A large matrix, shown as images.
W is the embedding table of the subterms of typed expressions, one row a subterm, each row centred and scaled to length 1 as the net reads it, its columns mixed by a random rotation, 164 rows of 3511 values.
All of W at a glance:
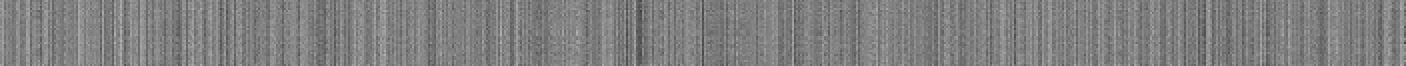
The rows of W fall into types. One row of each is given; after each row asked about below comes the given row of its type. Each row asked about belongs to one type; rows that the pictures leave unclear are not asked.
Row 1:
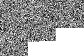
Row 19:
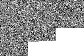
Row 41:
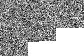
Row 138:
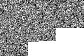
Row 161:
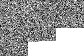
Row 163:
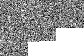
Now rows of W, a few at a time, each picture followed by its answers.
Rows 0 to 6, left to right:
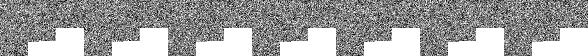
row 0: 138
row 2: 161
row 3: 41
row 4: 138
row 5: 41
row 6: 161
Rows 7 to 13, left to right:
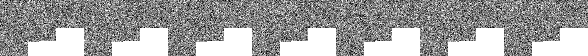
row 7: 19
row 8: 163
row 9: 41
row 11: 41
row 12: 163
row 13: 19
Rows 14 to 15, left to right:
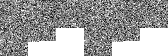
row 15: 161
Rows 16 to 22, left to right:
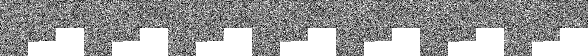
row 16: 1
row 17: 19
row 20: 161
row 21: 161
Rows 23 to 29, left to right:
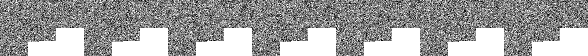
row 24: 41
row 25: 1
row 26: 1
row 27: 1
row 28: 163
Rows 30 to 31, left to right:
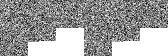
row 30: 41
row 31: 163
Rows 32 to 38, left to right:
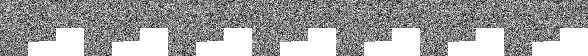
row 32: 161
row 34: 138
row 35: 163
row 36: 138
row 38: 41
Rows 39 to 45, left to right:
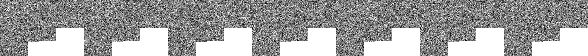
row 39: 161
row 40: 161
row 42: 1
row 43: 1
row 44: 1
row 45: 163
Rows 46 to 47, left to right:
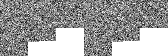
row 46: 1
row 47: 19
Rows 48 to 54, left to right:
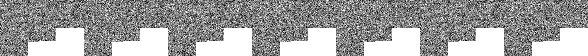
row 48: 1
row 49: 163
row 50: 138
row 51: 161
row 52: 19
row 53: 1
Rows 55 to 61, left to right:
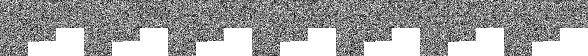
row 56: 19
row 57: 1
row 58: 138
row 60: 1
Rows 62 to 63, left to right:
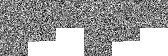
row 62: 163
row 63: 161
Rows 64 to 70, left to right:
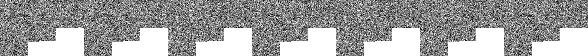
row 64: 41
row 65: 41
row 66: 163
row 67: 41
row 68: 163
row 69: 1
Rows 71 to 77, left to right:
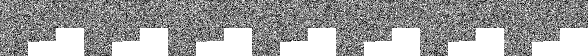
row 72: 138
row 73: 161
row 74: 1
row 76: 138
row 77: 163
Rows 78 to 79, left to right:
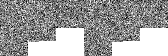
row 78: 19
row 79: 41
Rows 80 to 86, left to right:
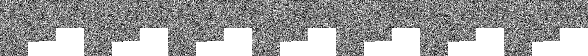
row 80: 41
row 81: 163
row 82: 41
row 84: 19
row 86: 138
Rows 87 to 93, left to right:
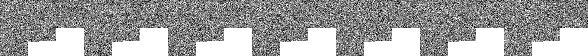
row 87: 19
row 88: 138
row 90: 161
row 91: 163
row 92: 161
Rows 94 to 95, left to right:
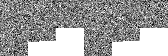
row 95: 161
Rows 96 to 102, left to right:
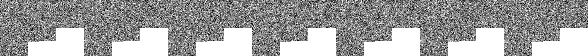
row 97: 19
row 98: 163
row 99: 1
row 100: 41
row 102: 163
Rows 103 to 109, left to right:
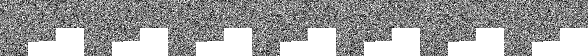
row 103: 138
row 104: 163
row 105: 41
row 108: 161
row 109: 163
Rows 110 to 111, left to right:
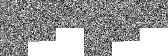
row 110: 19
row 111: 1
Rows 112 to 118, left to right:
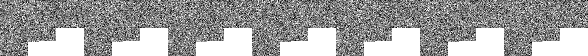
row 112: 138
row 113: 161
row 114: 161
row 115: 41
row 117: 161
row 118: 161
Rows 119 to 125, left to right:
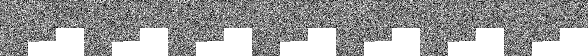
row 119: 19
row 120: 41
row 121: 41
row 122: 161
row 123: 161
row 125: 1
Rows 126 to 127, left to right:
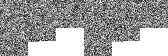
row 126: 1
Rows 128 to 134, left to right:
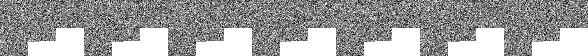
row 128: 163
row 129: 41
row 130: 161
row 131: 1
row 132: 138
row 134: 163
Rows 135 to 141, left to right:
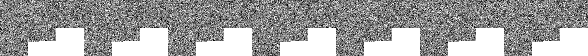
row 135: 1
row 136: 163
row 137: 1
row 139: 1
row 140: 161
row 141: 1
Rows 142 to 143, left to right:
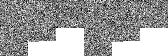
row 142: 19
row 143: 41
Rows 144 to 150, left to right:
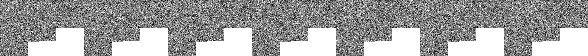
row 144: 19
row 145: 161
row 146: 1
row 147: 41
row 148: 161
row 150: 161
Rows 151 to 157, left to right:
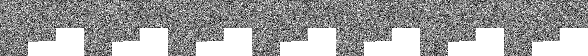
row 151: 161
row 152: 138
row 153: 1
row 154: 138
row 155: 163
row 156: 138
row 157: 19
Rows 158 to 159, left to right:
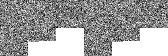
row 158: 19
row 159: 1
